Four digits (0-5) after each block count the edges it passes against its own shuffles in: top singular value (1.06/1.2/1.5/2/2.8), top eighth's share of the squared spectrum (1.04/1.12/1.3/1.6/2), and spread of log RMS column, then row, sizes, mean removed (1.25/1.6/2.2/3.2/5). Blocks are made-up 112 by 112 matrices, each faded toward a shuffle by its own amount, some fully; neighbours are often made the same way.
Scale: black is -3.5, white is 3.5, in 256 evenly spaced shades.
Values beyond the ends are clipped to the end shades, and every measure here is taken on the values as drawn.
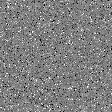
1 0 0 0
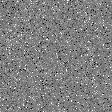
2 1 0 0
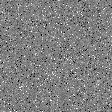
1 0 0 0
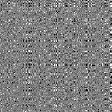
5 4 4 3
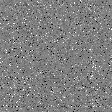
1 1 0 1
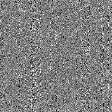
1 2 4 0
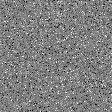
2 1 0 0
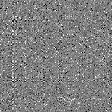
4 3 2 1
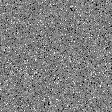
0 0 0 0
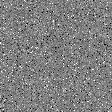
0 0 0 0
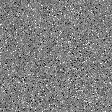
0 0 0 0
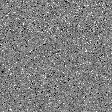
0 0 0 1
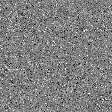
0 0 0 1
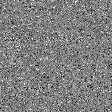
0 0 0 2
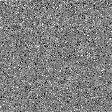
0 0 0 2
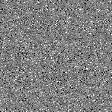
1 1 0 2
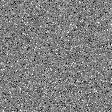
0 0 0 1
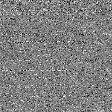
1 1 0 3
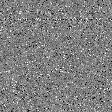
1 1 0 2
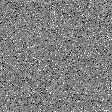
1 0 0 0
